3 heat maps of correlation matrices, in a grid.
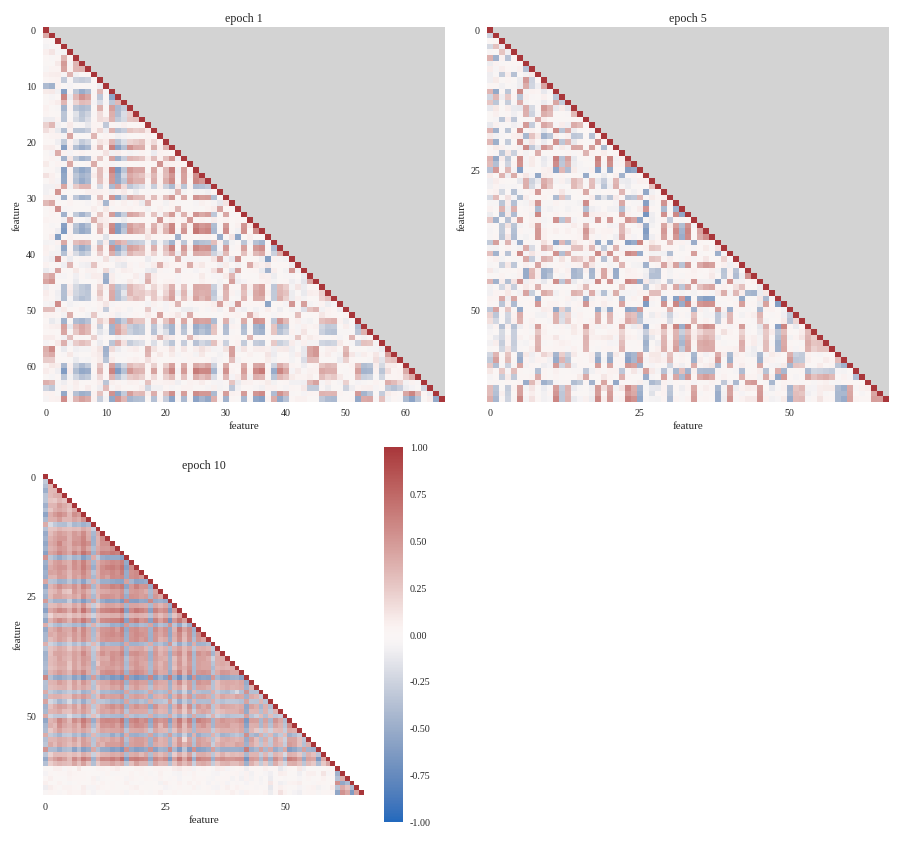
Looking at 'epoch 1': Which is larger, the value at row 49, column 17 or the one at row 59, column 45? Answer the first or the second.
the second
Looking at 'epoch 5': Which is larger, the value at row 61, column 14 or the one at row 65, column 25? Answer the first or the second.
the first
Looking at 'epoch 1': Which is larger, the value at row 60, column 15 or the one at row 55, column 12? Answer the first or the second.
the first
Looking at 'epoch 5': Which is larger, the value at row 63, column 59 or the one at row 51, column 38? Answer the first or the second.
the first
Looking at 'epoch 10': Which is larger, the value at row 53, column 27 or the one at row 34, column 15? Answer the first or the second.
the second
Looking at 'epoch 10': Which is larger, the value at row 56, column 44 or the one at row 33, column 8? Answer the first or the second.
the second
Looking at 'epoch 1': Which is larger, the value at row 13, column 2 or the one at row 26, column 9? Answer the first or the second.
the second
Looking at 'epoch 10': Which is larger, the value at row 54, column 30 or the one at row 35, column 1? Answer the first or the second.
the second
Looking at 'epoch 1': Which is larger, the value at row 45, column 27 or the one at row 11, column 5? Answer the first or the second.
the first
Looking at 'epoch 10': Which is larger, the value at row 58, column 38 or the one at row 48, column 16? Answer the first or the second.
the second
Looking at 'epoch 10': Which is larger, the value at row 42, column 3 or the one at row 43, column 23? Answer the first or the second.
the second
